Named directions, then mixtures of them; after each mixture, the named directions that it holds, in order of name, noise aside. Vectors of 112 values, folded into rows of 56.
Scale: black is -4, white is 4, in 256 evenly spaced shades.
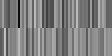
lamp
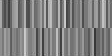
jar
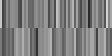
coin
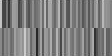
coin, jar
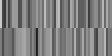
coin, jar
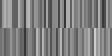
jar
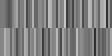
coin, jar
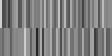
coin, jar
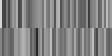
coin, jar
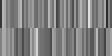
coin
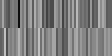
lamp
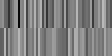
jar, lamp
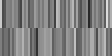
coin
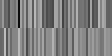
lamp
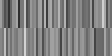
jar, lamp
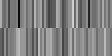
coin, lamp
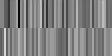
jar, lamp
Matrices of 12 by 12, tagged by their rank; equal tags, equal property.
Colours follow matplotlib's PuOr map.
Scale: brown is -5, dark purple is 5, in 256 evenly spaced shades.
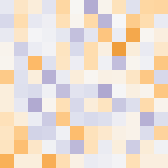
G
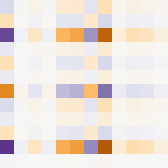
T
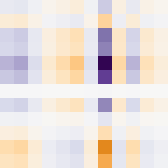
T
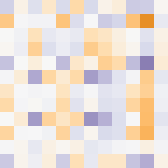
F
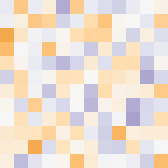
G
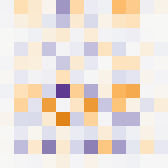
F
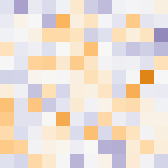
G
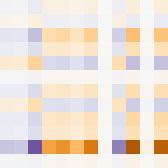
T
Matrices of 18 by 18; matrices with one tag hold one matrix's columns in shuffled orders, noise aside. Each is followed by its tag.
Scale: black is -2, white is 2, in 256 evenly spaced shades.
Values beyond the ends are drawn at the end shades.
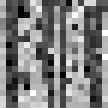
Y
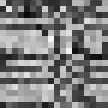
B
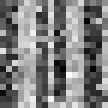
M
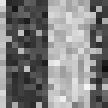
M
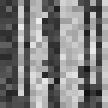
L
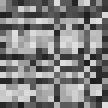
B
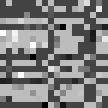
B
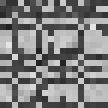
B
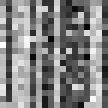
M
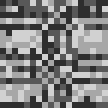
B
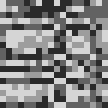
B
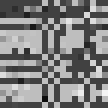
B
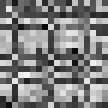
B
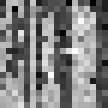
Y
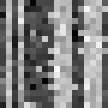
M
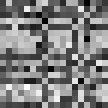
B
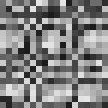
B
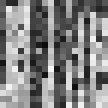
Y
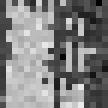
Y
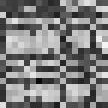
B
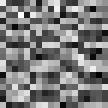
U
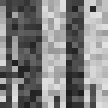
L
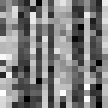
L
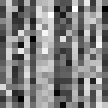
M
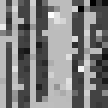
M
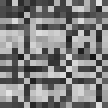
B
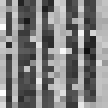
M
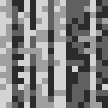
M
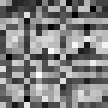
B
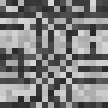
B
